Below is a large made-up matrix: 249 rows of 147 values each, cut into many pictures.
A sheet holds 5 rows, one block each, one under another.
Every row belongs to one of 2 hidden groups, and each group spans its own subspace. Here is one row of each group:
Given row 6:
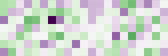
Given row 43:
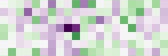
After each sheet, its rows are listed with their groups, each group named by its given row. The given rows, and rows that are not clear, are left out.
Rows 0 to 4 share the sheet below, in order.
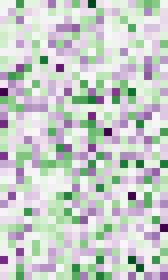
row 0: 43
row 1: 6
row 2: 43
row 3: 43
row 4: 6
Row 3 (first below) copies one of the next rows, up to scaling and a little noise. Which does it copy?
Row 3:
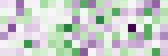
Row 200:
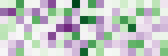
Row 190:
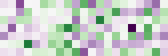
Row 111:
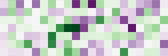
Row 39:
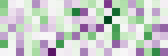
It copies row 190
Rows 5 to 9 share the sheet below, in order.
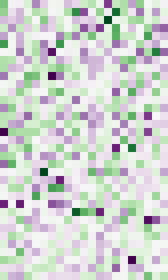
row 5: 43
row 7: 6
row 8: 6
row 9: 6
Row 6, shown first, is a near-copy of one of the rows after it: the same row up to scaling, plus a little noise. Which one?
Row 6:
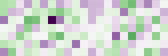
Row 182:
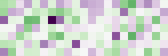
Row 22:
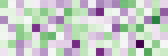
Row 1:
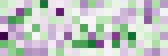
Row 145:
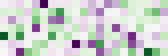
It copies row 182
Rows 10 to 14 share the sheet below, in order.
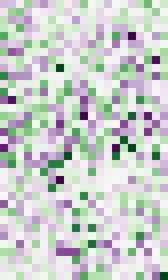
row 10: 6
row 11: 6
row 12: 6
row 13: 6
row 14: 43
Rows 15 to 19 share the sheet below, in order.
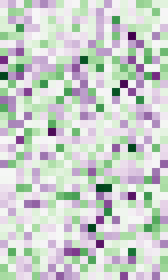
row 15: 6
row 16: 6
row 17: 6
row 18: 43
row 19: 43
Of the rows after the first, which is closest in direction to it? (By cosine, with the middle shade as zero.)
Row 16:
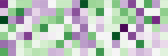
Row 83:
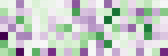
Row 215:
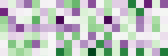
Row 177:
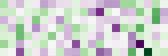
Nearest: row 83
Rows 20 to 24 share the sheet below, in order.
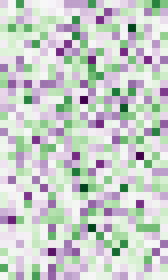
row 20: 43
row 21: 43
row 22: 6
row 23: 43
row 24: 43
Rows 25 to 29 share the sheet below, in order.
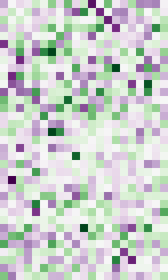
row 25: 43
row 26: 43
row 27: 6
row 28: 43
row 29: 6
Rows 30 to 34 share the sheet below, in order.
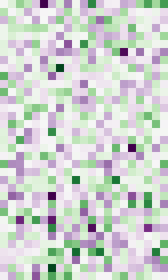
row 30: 43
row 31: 6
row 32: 6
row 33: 43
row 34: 43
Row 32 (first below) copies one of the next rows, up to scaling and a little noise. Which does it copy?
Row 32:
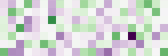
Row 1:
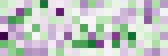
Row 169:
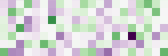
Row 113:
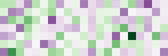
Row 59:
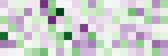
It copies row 169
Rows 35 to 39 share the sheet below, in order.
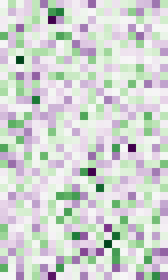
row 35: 6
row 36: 43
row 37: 6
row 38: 43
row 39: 43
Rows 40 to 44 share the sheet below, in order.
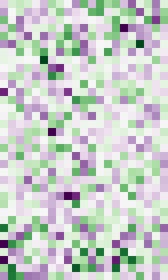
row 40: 6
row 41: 6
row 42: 6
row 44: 6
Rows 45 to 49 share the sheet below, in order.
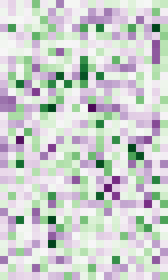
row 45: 43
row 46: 43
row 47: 6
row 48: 43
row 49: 6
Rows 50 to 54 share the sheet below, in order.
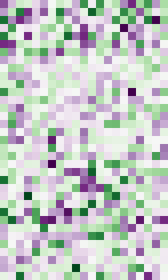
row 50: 6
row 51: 6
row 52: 43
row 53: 43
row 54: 6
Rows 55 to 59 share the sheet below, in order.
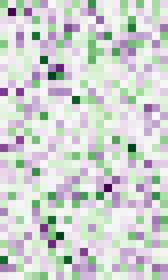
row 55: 43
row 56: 6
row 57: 6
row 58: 43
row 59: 6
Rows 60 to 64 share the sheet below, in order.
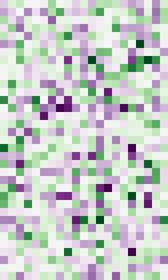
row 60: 6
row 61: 43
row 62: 6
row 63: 43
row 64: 43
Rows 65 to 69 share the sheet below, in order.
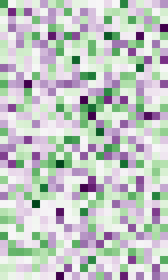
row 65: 43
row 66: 43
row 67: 43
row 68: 43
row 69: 43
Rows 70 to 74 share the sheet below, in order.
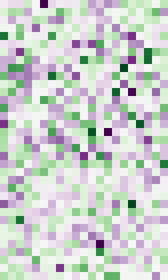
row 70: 6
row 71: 6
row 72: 43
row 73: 6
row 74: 43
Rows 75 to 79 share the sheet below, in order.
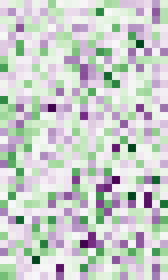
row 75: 6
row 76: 43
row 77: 6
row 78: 43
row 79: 43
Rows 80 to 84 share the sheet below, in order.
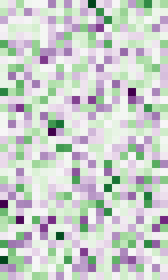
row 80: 43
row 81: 6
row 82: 6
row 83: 43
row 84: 6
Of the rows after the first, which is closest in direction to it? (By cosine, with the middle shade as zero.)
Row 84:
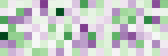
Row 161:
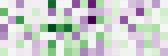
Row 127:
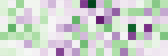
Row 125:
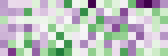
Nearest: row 161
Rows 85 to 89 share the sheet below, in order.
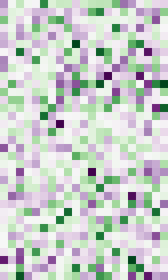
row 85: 6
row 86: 43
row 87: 6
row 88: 43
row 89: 6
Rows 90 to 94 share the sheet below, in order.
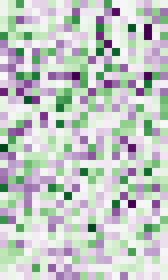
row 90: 43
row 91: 43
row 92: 6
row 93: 6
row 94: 43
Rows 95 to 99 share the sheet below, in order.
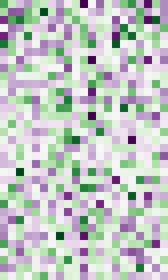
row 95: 6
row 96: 43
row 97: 43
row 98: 43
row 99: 6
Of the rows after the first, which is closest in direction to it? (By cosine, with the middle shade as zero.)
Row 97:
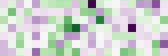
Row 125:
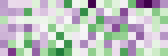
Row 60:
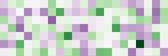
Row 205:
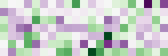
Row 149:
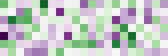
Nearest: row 125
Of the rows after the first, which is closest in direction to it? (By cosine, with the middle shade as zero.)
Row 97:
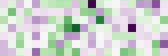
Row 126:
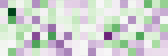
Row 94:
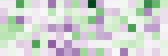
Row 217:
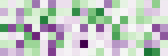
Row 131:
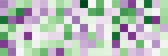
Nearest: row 126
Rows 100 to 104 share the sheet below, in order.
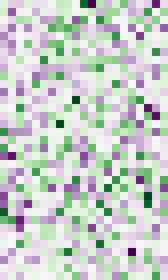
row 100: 43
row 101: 6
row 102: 6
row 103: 43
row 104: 43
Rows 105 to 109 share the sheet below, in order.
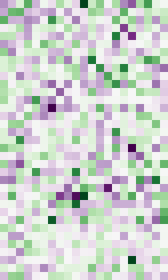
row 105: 6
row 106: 43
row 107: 6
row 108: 43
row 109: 6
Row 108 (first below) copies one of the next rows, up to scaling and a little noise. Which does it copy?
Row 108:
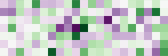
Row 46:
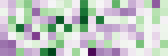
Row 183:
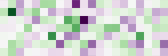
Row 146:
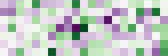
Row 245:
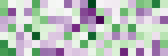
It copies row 146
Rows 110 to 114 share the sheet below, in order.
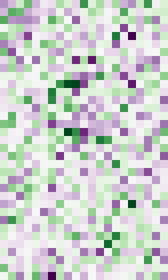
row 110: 6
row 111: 43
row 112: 43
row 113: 6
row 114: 43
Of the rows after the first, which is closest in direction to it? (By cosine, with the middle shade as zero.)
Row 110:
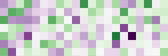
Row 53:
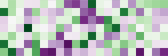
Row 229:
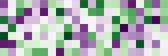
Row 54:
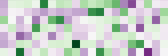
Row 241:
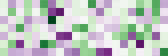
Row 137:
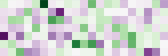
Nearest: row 229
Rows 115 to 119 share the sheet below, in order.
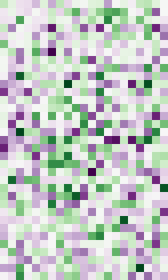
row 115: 43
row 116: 43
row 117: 43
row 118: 43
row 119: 6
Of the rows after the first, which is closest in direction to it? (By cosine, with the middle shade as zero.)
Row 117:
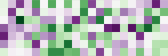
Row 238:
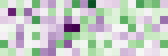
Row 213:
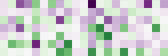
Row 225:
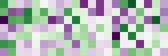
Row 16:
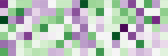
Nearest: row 213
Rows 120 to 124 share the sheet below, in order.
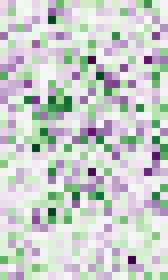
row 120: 6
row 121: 43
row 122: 43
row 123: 43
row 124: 6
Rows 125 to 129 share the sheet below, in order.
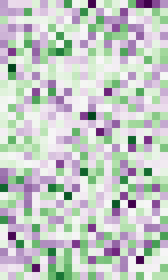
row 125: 43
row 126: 43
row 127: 43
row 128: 6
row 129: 43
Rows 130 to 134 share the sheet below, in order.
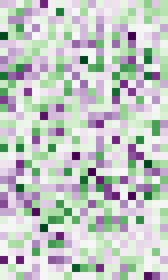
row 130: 6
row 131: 6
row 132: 6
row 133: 43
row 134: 6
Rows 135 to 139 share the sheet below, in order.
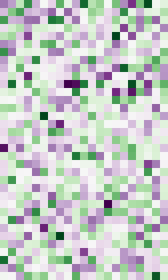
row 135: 6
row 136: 43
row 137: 6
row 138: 43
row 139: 6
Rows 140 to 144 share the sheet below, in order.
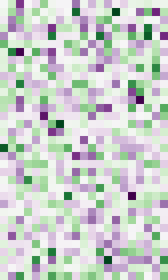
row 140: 43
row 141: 6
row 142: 6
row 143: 43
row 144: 43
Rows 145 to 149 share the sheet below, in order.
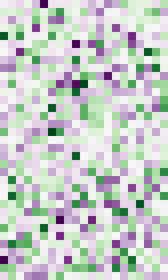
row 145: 6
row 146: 43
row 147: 6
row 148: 43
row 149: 6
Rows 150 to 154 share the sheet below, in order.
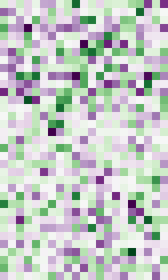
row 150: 43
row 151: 43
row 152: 6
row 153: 6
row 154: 43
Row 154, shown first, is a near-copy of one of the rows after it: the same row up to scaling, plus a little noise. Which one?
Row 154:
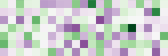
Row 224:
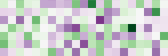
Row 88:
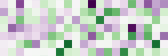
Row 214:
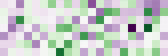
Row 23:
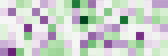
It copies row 224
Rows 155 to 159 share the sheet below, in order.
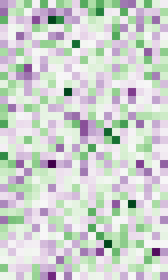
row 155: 6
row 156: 6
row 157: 43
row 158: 6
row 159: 43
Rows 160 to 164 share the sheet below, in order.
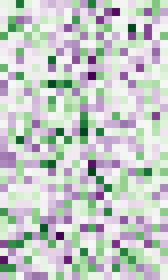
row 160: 43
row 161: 43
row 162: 43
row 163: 43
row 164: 6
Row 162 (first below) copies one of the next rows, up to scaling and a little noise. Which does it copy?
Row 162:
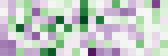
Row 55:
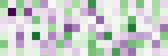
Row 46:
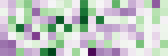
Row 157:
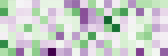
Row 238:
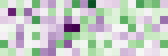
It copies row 46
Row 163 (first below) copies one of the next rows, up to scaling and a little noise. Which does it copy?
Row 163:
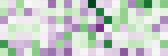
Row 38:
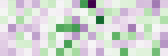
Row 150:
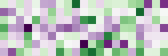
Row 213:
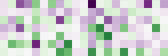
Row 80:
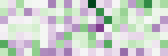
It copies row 80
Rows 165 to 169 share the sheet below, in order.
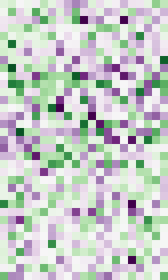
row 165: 43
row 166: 43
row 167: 43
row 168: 6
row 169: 6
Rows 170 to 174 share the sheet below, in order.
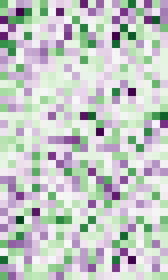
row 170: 6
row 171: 6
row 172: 43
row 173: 43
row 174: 6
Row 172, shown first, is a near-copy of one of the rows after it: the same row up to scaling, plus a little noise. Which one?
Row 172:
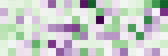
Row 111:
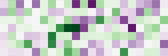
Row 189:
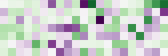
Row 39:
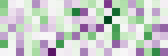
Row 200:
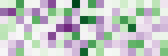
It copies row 189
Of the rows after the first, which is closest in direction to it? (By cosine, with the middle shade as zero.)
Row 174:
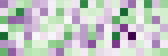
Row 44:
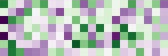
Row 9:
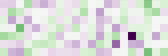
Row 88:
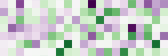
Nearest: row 9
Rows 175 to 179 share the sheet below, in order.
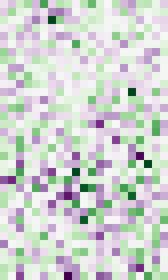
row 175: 6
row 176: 6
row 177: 6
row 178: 43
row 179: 6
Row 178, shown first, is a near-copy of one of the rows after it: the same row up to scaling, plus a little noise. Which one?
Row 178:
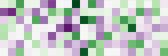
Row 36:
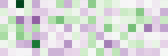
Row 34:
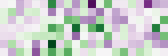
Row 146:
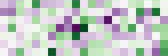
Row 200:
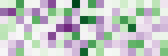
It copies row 200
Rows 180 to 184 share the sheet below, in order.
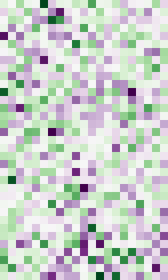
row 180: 6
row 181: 6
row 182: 6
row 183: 43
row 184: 43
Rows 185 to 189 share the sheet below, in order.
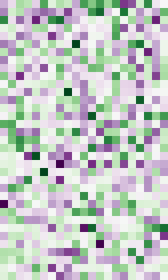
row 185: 6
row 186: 6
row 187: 43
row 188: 6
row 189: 43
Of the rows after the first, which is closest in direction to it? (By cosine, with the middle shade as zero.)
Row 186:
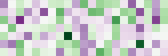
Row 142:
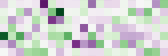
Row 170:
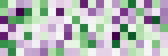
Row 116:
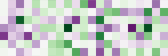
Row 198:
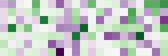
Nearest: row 142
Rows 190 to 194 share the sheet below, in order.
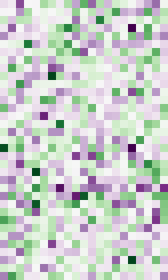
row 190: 43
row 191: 6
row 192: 6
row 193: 43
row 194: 6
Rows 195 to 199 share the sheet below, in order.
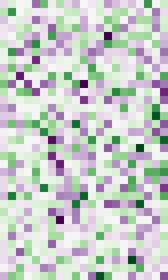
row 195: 43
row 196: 43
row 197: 43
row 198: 43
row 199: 6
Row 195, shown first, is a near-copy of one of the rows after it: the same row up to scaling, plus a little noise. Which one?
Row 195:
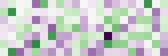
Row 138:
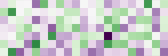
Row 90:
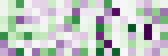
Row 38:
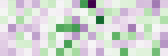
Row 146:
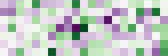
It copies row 138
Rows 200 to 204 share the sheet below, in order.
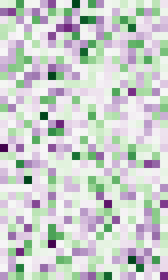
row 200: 43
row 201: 6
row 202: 6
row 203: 43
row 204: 6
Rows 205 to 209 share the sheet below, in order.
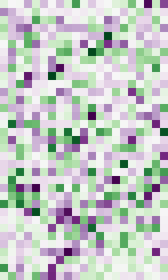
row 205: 43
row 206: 6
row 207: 43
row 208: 43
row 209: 43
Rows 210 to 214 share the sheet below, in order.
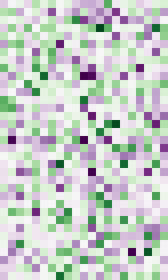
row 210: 43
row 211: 43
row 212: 43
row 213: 43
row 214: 43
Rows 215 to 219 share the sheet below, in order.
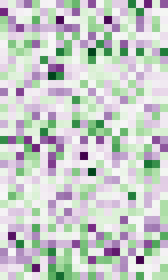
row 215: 43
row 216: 6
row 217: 43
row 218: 43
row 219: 43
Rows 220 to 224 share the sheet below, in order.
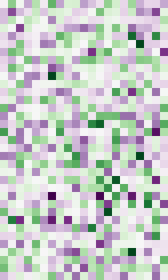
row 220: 6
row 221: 6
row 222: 6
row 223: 43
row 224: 43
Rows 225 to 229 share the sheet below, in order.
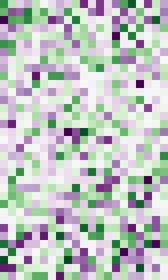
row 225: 6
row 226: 6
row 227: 43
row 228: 43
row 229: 6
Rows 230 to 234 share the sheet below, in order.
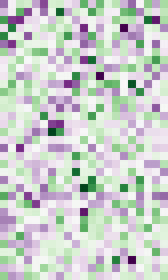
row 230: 6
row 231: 43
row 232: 6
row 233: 43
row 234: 6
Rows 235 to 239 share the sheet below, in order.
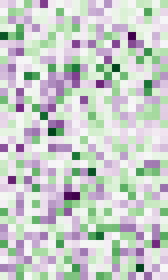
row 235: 6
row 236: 43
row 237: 6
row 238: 43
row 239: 6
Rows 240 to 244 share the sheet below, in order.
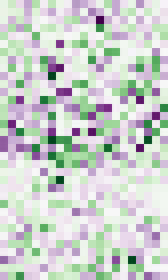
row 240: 43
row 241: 6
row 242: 43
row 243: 6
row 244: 6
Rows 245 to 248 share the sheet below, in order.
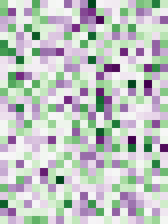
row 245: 43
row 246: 43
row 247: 43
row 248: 6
